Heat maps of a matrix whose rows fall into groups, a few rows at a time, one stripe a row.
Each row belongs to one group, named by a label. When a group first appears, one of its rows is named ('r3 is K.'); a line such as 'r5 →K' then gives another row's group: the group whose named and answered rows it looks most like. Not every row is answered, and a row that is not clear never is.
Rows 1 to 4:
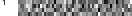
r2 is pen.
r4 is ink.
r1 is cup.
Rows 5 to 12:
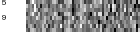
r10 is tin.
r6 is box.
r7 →box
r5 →cup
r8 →cup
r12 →cup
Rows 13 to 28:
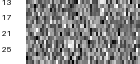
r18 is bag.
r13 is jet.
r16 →jet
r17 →ink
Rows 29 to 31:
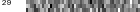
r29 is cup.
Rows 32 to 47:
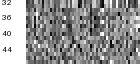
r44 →pen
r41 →ink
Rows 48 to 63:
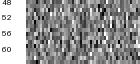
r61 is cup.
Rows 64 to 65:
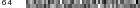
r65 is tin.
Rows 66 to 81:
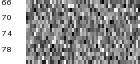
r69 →tin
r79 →ink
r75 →cup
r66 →bag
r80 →jet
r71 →jet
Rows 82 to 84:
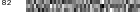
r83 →bag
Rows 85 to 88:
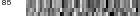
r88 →jet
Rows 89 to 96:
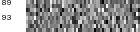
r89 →bag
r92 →pen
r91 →tin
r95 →pen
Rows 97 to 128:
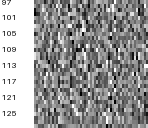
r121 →bag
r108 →jet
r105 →tin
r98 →pen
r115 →jet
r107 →cup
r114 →ink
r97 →ink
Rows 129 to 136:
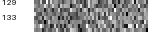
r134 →pen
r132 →pen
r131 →ink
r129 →jet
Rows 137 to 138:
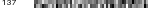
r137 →cup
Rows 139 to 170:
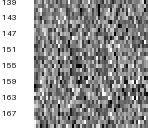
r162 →box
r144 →bag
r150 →tin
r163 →jet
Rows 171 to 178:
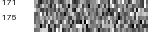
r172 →pen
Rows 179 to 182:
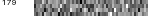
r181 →ink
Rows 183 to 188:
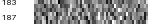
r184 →ink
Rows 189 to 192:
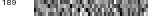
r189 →ink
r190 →tin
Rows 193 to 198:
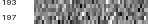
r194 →box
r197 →pen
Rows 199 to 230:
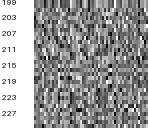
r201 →pen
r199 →ink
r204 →tin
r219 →tin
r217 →bag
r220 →bag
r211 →box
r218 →tin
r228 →cup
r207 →bag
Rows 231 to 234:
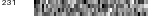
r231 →jet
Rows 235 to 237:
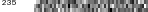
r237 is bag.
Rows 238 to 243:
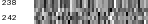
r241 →pen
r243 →pen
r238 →ink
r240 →bag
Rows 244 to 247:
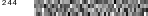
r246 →box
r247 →pen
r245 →ink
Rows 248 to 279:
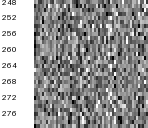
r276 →tin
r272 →jet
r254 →tin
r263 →ink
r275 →ink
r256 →jet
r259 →jet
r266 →ink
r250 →pen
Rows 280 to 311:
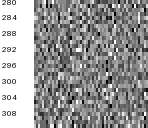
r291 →pen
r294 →ink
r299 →bag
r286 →ink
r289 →tin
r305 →tin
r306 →bag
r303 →pen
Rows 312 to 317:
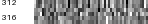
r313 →pen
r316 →tin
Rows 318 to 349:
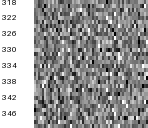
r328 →cup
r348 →tin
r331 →tin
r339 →box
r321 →ink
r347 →box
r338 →pen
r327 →ink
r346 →ink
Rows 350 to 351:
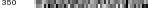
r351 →box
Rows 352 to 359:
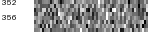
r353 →cup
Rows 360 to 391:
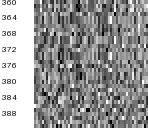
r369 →ink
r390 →bag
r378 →box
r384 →tin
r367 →box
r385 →tin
